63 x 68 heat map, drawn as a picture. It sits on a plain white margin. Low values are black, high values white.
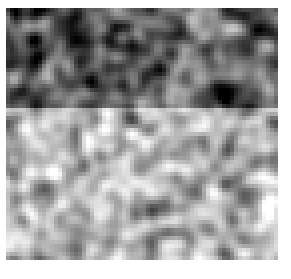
Lone odd cells: none. Seam: horizontal, 40% of the way down, the bottom part higher. Grain: blotchy. Stripes: none.
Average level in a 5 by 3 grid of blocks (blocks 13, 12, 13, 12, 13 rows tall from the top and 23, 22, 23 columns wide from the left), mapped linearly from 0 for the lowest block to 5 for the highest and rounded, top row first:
0 1 1 | 1 1 1 | 5 5 4 | 5 5 4 | 5 4 5
